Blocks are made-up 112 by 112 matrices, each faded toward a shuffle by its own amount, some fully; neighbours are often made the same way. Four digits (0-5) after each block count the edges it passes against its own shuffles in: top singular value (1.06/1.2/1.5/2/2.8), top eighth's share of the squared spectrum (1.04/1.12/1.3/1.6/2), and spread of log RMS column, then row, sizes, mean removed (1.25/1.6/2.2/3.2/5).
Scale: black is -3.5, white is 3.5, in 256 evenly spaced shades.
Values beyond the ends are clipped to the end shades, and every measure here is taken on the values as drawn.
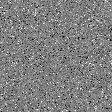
0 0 0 0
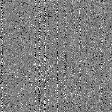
2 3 4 0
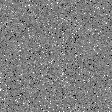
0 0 1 0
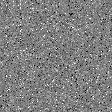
1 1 1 0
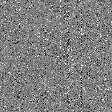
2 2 2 0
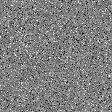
0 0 1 0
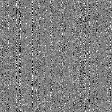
2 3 4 0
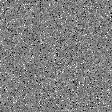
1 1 1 0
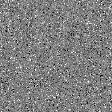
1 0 2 0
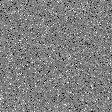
0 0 0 0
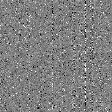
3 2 3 0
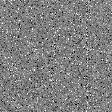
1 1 2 0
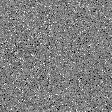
0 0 0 0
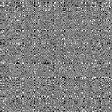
5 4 3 3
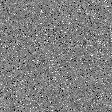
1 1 0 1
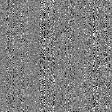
2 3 4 0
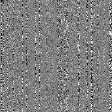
2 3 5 0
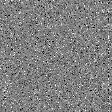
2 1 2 0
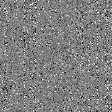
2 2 3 0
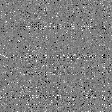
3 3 2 3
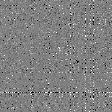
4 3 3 2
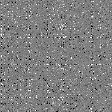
3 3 3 2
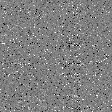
2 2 1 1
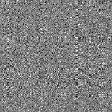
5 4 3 3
